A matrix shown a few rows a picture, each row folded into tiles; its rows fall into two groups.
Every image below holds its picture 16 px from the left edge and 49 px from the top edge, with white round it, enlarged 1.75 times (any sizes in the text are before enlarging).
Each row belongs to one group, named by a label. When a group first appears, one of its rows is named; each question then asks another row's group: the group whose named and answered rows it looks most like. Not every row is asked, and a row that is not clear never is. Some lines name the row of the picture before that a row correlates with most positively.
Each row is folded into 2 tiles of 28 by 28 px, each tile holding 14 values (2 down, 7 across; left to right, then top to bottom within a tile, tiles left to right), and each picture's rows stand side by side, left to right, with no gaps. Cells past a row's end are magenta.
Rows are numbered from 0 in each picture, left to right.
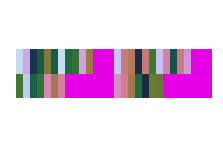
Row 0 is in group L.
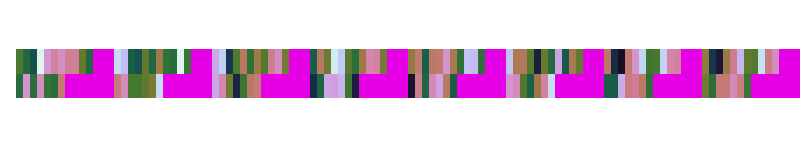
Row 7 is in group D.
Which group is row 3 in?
D
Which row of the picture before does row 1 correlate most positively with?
0
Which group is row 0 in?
D
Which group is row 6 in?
D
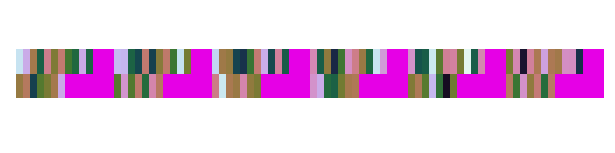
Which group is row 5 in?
D
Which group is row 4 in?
D
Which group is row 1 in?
L
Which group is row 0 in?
L
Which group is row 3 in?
L
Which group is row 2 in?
L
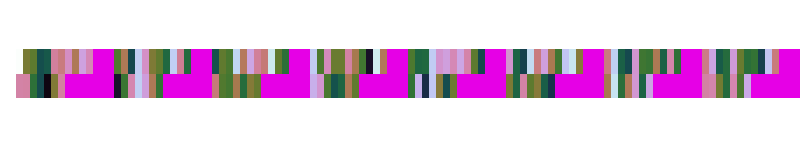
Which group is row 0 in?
L
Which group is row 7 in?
L
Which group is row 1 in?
D
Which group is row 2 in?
D
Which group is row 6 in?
L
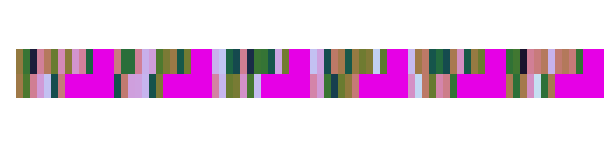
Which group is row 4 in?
L
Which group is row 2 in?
L
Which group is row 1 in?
D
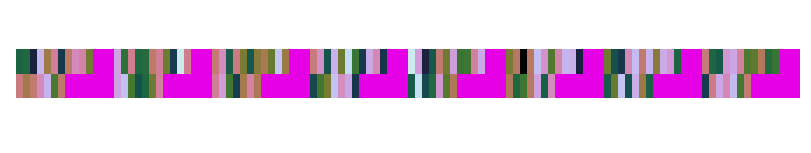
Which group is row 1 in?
L
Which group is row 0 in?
D
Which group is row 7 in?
D
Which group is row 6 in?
D
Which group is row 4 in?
L
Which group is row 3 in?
D
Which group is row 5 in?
D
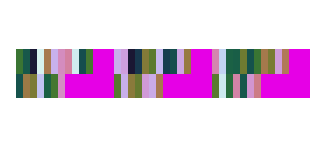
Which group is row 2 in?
L
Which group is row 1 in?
L
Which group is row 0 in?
D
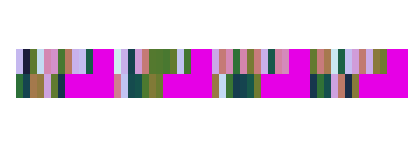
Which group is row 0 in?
D
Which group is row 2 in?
L
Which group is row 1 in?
L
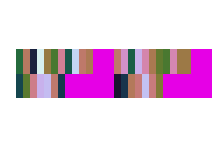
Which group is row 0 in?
D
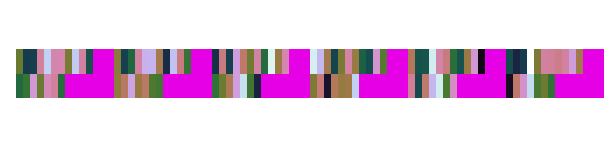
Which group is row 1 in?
D
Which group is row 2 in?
D
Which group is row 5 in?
D
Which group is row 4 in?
D
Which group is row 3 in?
L
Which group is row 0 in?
D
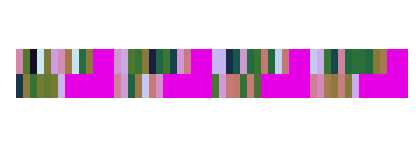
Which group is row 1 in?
L
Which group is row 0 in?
D
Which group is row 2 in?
L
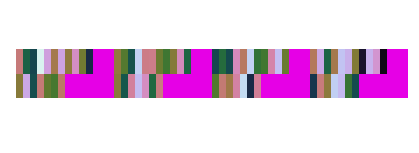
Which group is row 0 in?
D
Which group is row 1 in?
D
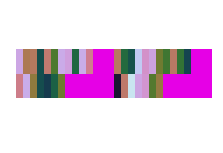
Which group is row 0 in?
L
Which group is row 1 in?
D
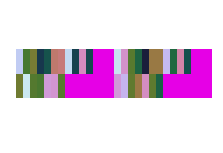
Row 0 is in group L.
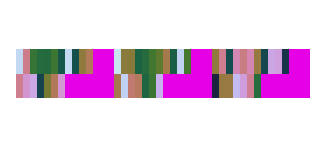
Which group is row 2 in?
D
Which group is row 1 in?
L
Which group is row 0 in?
L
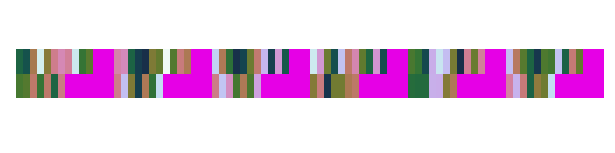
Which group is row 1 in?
L
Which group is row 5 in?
L
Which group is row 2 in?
L
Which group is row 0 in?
D
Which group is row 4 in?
D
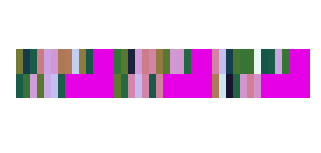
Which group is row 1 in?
D
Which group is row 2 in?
L
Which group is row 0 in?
D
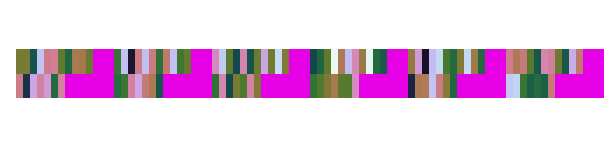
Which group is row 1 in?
D
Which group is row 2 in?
L
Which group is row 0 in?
D
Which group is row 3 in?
D
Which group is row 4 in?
D
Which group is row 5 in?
L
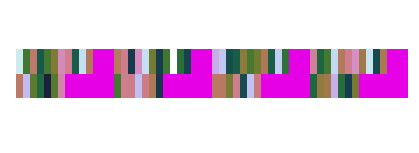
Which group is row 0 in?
L
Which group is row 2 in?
L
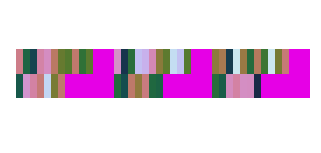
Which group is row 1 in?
D
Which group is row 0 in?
D
